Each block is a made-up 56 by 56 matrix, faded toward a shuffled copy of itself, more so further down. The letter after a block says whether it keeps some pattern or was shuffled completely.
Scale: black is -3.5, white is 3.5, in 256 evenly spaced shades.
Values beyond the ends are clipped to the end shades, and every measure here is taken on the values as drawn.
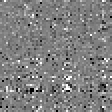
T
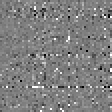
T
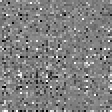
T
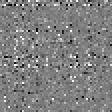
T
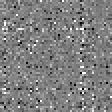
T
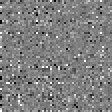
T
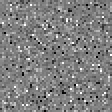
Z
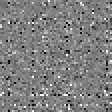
T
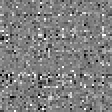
T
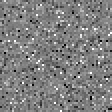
Z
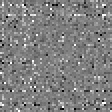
T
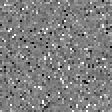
Z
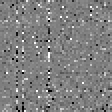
T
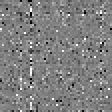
T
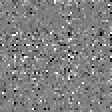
T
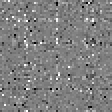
T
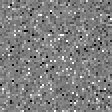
Z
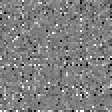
T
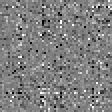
T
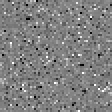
Z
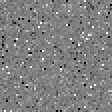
Z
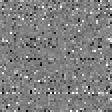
T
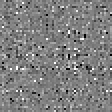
T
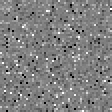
Z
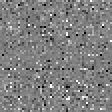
T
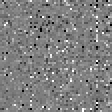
T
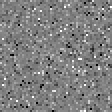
Z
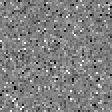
Z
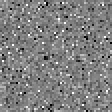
Z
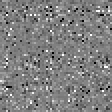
T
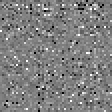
T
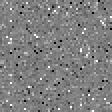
Z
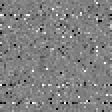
T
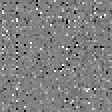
T
